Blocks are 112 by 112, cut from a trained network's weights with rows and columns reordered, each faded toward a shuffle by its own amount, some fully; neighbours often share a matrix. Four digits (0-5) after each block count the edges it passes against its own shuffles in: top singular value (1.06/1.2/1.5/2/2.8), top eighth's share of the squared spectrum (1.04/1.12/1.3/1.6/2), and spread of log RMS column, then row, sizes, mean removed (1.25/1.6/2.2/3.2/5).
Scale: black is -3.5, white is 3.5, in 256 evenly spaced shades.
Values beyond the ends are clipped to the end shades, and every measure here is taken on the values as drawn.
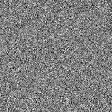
3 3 1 2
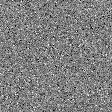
0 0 0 0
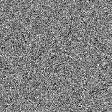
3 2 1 1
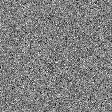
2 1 0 0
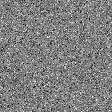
0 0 0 0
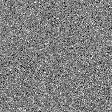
1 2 1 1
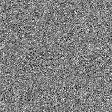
3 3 0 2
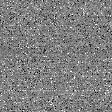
2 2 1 1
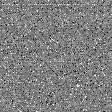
1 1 0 0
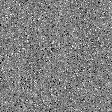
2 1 0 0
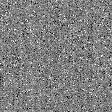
1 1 0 1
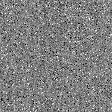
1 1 0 0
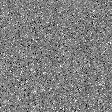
0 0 0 0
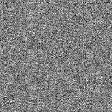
3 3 1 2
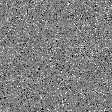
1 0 0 0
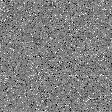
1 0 0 0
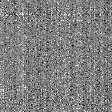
3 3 0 3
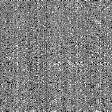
3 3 1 3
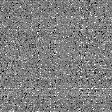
3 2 2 1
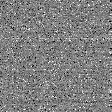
2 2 1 0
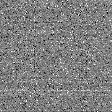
2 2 2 0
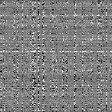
4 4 4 3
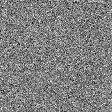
1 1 0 0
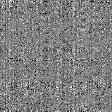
3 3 1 3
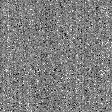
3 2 0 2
